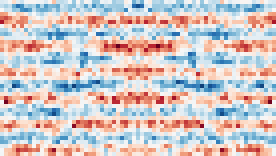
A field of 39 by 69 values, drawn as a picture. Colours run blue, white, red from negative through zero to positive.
Stripes: horizontal, repeating 6 times. Slope: none. Mirror symmetry: left to right. Grain: streaks across.
